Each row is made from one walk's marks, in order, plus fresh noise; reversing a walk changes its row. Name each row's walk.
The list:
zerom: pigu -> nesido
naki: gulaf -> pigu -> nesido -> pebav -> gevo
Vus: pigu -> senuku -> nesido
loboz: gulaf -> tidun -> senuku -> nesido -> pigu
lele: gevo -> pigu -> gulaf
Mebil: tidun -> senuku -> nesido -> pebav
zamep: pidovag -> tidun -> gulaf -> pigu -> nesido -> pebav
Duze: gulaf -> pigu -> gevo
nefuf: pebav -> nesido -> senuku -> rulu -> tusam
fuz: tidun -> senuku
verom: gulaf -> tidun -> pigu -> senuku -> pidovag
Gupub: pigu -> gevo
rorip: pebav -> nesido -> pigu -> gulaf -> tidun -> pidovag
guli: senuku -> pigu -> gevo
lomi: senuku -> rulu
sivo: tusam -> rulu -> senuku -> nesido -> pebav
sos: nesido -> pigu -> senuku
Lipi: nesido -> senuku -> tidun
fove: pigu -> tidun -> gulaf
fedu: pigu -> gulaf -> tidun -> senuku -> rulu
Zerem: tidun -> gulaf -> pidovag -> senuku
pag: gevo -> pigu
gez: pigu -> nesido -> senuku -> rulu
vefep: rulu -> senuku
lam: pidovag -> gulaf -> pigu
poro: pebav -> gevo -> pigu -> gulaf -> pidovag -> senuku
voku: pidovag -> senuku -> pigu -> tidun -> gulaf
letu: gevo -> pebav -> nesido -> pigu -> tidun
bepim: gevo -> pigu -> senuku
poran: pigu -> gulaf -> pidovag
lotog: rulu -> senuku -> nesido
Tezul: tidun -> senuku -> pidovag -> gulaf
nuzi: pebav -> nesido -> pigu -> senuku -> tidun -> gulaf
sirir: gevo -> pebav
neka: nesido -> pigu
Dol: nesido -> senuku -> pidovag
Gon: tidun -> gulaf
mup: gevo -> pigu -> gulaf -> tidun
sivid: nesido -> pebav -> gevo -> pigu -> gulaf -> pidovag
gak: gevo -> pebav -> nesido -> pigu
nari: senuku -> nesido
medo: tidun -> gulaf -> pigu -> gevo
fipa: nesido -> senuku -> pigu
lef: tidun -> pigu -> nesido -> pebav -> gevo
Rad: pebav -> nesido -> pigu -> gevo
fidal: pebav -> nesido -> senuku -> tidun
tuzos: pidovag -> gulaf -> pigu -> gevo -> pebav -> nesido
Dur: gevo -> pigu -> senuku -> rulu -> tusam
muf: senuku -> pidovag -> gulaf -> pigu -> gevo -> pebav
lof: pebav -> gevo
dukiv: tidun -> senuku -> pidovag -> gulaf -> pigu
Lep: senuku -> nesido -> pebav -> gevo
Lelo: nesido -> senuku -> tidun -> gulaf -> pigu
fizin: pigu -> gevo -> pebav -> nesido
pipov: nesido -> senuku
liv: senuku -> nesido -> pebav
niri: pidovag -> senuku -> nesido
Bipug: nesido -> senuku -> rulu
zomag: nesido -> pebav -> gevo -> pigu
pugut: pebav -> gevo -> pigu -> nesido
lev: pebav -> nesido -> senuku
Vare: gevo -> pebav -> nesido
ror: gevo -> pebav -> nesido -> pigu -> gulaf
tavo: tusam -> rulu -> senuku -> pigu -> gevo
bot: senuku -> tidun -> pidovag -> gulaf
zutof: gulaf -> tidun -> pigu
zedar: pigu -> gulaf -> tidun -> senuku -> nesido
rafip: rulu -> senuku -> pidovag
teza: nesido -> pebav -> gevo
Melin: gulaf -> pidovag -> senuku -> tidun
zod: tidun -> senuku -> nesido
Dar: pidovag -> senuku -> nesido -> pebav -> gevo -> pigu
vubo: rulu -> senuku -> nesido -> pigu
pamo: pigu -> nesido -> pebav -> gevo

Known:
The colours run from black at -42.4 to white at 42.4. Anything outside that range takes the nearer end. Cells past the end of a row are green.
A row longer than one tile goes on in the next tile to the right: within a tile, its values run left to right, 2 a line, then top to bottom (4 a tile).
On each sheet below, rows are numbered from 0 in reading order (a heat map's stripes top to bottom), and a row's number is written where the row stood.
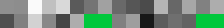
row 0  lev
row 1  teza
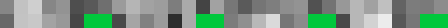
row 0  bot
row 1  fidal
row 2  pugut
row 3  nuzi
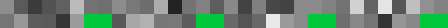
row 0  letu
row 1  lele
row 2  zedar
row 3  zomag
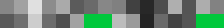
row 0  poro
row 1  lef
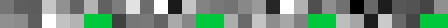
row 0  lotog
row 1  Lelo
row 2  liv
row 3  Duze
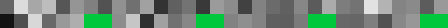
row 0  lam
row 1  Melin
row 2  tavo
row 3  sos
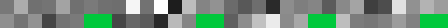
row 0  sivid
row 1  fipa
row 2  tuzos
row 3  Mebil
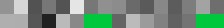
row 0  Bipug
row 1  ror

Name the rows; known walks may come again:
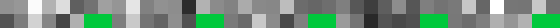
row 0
lev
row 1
Tezul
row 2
rorip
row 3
medo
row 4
vubo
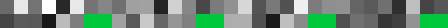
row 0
neka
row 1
muf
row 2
Bipug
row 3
mup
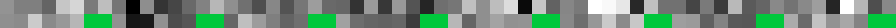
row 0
sivo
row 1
Gupub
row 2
ror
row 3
guli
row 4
rafip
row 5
vefep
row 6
Lep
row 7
liv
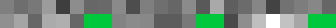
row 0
zutof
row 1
tavo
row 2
niri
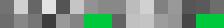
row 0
zomag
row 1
bot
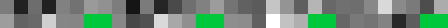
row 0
fizin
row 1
Vus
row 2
lotog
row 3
lof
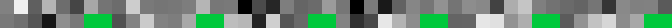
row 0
dukiv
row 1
Dar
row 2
naki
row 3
zerom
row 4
zamep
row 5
tuzos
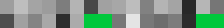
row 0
fidal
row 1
Gon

